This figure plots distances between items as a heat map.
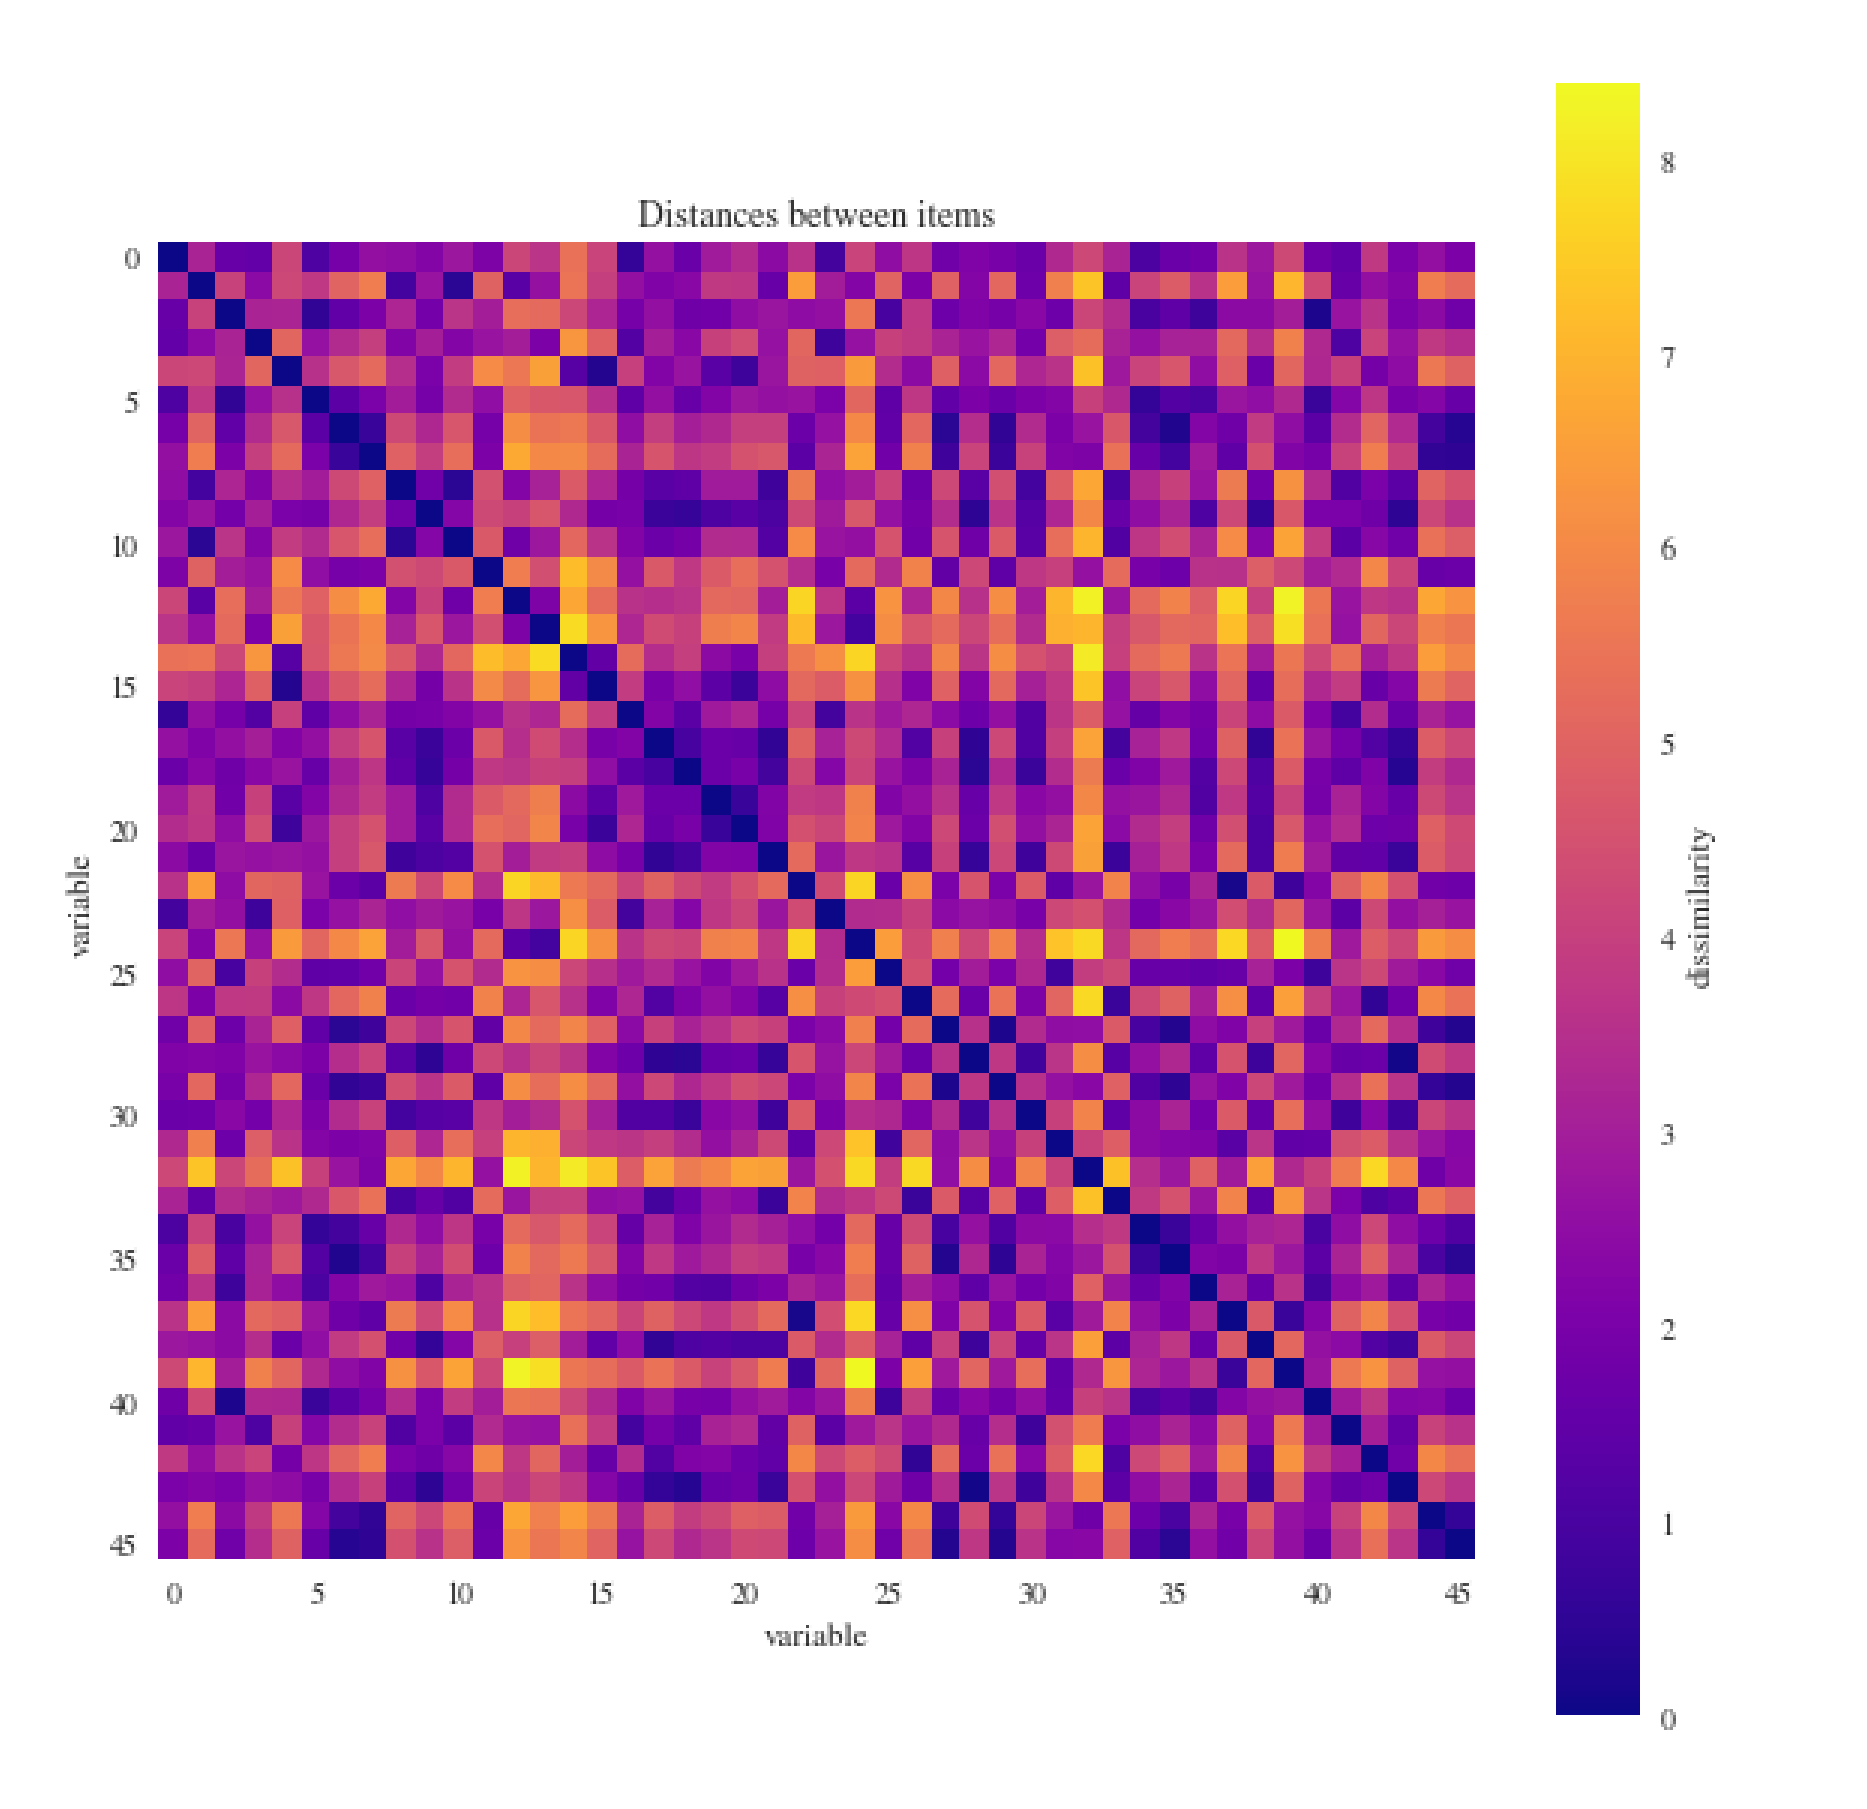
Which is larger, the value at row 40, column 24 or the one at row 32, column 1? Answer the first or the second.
the second
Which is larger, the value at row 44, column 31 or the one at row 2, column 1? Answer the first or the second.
the second
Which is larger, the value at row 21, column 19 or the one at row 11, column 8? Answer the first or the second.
the second
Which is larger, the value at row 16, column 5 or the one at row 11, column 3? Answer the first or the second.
the second
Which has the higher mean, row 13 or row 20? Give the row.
13
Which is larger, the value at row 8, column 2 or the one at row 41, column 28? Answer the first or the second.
the first
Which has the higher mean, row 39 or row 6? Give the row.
39
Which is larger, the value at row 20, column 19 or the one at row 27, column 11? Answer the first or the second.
the second
